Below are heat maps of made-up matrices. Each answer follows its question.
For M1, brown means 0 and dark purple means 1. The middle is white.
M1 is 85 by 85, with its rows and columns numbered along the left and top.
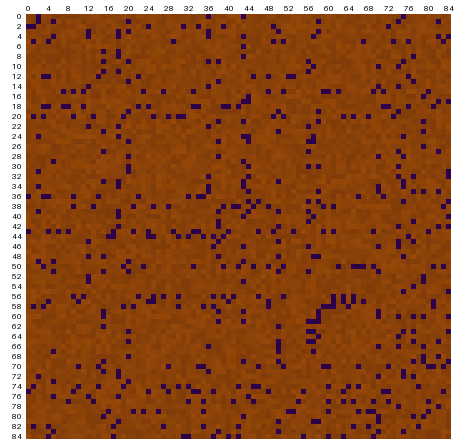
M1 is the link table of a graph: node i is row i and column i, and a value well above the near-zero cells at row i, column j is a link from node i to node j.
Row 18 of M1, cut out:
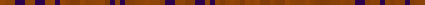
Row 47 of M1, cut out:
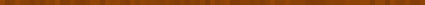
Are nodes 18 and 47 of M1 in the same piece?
no
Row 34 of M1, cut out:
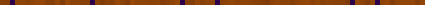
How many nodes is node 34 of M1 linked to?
6
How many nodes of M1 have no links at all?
1
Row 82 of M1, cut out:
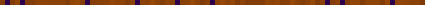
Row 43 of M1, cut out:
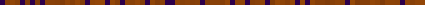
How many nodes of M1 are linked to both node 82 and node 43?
2
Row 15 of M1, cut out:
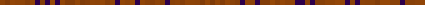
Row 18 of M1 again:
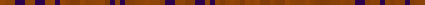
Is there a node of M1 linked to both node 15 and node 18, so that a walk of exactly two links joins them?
yes
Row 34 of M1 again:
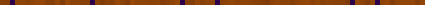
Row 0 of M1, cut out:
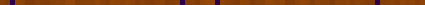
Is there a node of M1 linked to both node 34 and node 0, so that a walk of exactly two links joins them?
yes
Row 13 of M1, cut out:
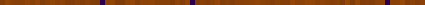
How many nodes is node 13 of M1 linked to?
3
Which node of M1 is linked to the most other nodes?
node 43
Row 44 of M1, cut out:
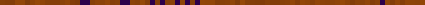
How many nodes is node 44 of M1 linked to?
10
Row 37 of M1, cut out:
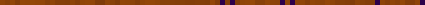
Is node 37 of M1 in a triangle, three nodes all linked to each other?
yes
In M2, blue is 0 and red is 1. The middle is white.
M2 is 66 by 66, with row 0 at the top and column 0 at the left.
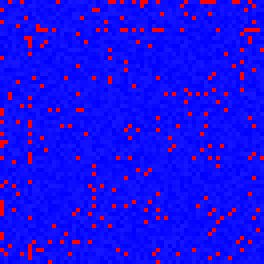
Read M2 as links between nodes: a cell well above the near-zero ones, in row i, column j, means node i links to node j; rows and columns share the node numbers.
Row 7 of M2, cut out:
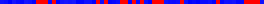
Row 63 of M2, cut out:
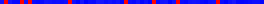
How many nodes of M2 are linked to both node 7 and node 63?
3
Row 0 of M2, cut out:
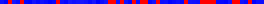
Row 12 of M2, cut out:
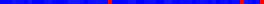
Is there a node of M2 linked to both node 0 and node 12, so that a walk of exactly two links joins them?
yes
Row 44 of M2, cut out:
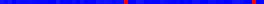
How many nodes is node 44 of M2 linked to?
2
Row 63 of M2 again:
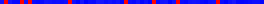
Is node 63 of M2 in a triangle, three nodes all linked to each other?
yes
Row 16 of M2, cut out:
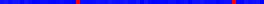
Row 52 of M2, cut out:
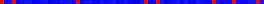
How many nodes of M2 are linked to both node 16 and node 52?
2
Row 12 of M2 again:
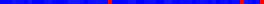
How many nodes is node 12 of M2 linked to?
3
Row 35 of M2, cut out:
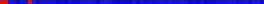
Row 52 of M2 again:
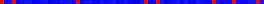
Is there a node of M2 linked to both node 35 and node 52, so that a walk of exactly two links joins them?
yes
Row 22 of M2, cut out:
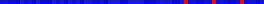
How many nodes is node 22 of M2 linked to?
3
